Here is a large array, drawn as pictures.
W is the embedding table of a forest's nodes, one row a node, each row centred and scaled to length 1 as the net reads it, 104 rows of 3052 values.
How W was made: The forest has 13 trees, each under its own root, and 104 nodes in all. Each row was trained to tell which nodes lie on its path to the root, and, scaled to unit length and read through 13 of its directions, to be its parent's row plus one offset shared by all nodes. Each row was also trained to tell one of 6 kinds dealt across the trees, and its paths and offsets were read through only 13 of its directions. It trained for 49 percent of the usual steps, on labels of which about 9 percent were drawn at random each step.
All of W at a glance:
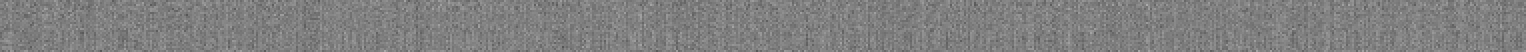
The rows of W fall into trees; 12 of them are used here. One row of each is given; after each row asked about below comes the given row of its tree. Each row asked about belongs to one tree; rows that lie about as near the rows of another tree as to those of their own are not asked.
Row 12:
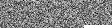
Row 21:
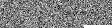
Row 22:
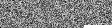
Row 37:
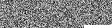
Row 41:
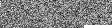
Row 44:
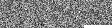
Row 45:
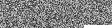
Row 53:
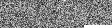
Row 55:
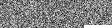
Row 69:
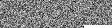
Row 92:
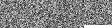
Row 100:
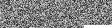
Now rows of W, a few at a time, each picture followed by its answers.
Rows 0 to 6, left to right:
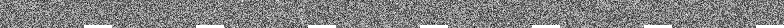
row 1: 53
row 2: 12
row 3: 44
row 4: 100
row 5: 37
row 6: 92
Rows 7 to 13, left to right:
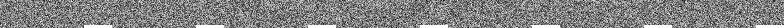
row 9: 37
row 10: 100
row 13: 44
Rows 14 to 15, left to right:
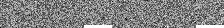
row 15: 55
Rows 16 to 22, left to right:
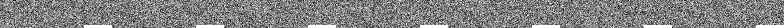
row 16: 12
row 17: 69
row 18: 55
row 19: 53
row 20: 55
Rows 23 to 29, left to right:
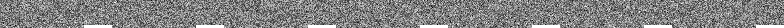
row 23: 44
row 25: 37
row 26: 44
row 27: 37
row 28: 44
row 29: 69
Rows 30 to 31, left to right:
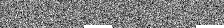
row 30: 12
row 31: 69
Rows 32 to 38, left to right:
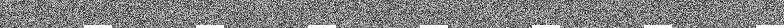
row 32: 12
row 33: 69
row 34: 41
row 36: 41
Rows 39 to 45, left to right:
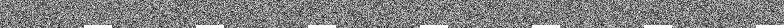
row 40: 92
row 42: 55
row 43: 22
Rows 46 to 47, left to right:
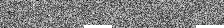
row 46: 12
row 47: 100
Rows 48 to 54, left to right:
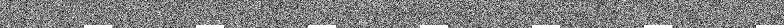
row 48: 41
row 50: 55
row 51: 21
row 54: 55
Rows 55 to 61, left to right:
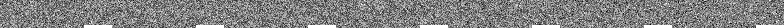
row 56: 22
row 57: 44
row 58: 44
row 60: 44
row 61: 69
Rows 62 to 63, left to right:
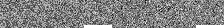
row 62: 45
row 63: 41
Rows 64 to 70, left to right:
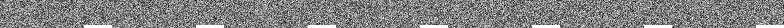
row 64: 12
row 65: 69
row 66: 41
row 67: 12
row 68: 92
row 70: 55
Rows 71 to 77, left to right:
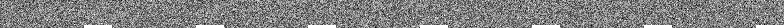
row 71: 41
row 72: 100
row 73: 12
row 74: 21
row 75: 41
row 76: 69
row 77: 41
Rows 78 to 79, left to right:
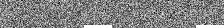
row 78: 100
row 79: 69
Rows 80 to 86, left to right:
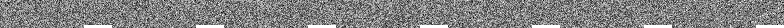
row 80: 21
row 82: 92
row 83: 92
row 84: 12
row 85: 37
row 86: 41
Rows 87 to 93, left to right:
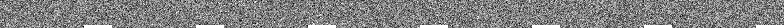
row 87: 69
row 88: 41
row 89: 55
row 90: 44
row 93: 69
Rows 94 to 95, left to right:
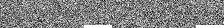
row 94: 44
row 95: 21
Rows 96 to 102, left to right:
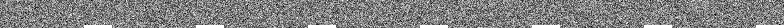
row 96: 12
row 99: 21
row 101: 55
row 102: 55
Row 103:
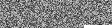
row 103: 45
